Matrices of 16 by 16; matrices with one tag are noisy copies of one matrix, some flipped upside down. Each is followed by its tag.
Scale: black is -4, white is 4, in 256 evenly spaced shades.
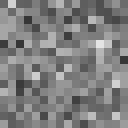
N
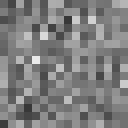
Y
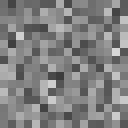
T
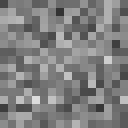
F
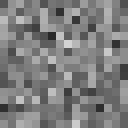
F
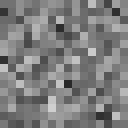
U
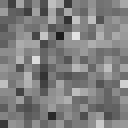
Y
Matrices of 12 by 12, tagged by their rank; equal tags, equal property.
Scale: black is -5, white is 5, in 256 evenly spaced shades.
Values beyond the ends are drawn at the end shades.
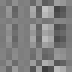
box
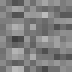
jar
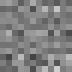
jar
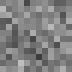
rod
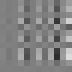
box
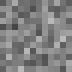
rod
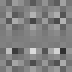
box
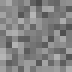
rod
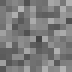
rod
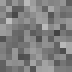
rod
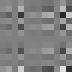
box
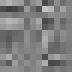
jar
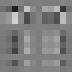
box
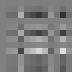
box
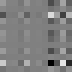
box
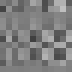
jar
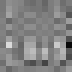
jar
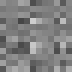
jar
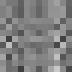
jar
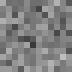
rod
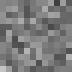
rod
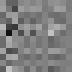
jar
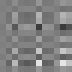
box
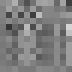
jar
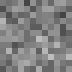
rod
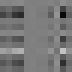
box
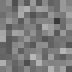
rod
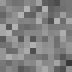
rod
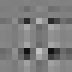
box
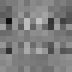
jar
